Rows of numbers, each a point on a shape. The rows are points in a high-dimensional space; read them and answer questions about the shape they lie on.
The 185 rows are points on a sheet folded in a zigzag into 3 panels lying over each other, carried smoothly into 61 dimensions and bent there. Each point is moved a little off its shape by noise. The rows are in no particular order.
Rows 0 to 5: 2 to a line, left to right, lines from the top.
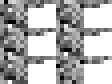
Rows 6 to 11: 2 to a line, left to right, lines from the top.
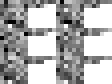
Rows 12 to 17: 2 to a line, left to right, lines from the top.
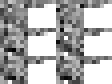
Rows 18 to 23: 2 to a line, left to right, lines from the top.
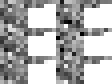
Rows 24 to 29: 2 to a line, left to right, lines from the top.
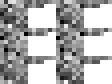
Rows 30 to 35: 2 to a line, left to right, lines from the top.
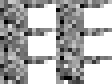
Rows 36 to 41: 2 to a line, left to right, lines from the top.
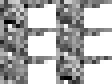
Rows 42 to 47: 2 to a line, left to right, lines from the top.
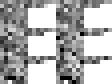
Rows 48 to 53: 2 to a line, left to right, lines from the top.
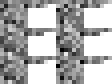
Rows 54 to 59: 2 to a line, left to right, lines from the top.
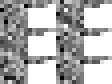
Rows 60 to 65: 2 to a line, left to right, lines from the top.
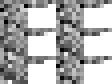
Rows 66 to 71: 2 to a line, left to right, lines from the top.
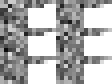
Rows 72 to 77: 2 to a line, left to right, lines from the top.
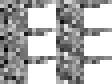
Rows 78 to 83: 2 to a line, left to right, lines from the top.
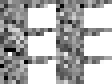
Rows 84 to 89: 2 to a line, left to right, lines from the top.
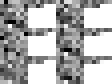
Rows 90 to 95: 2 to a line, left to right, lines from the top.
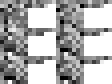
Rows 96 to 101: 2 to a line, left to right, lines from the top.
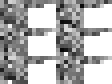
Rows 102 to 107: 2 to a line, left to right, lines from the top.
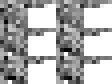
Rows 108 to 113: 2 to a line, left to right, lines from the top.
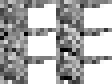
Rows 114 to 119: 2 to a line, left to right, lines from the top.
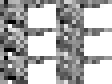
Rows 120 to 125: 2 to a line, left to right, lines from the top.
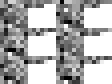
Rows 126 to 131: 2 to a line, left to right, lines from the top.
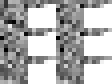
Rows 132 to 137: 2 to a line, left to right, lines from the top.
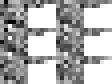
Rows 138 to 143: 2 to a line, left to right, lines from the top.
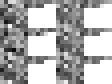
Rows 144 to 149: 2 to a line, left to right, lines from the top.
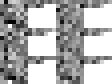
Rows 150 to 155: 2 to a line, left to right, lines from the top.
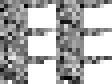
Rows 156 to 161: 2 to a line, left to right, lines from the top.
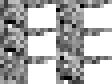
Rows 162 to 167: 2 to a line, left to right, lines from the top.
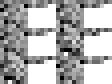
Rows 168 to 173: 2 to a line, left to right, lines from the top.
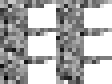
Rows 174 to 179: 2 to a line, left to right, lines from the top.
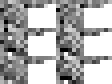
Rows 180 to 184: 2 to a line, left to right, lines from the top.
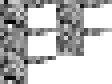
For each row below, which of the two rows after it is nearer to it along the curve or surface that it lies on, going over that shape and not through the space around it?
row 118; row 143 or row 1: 143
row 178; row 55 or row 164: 164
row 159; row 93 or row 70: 70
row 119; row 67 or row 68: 67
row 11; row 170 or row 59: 170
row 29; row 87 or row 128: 128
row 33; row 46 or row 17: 46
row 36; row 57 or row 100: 57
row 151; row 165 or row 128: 165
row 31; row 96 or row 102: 102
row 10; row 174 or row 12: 174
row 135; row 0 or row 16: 0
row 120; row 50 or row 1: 1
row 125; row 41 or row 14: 14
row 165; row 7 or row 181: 7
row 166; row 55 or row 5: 5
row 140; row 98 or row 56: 56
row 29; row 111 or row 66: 66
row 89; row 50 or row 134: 134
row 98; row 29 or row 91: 91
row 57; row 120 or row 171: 120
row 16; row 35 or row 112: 35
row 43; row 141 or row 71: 71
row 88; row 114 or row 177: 114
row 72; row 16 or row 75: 75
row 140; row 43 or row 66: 43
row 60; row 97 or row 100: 97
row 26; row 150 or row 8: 8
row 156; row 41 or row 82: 41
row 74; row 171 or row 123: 123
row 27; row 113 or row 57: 57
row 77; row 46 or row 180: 46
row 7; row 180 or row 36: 180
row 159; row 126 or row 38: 38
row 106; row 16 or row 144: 16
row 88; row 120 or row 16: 16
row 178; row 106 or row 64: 64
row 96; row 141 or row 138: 141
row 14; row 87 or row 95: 87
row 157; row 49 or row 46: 49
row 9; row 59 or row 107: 59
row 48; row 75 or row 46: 46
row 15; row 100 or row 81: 81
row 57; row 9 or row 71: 9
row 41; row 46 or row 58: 58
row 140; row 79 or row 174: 79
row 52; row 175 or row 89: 175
